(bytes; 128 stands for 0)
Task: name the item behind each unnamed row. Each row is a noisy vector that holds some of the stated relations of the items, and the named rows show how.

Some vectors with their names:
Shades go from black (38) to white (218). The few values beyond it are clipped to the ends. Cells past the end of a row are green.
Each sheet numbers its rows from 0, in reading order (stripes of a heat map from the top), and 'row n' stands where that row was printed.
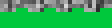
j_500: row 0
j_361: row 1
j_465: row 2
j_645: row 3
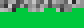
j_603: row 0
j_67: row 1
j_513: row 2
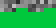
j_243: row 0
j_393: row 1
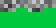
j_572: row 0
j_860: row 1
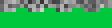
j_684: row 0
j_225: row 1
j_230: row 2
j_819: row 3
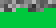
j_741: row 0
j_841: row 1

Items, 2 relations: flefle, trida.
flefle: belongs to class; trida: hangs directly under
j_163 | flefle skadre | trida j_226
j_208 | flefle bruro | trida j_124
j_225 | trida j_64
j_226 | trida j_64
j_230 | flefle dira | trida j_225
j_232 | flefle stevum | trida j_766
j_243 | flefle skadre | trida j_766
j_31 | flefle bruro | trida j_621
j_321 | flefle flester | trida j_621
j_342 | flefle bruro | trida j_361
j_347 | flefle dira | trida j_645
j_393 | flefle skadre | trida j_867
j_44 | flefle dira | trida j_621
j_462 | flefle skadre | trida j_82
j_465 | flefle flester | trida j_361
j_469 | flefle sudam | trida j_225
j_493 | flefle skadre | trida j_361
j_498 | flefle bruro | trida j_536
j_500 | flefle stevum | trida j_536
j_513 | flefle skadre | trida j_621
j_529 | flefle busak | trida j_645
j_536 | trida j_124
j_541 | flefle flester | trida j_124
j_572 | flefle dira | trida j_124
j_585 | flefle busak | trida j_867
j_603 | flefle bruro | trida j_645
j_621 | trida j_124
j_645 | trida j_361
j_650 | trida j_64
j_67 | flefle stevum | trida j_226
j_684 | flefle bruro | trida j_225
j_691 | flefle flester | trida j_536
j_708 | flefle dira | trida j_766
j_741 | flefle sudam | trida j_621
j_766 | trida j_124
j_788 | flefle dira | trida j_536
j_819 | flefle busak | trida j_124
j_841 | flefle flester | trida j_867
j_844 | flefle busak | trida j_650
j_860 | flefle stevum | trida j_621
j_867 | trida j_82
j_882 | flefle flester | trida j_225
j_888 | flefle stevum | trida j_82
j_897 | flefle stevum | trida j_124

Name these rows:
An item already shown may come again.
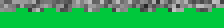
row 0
j_498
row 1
j_462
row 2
j_691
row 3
j_888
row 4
j_888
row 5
j_393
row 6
j_230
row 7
j_536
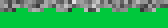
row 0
j_708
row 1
j_163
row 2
j_361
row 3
j_621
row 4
j_208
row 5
j_585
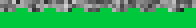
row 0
j_513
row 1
j_741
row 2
j_361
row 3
j_766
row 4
j_897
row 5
j_541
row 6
j_232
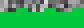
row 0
j_232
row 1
j_844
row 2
j_788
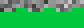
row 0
j_462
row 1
j_321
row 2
j_31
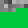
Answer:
j_498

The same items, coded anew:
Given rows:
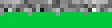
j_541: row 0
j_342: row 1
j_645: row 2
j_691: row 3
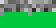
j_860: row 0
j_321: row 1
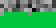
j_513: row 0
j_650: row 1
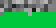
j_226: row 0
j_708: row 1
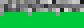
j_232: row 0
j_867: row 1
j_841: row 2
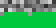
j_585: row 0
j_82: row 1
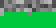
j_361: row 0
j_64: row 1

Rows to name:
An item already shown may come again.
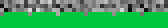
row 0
j_650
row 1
j_585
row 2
j_230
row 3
j_536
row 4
j_741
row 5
j_650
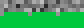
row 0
j_621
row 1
j_243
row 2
j_645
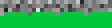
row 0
j_708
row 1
j_498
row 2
j_684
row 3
j_124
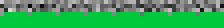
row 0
j_788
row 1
j_163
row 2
j_766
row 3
j_500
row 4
j_64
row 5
j_67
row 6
j_888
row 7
j_844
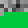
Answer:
j_513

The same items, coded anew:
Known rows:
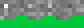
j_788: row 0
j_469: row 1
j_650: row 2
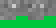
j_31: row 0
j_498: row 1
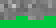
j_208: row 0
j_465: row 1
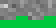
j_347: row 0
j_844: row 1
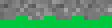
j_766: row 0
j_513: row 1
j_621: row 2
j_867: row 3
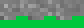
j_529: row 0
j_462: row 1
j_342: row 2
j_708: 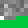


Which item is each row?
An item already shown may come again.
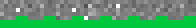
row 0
j_67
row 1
j_498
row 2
j_67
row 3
j_708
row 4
j_788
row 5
j_888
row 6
j_498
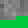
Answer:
j_232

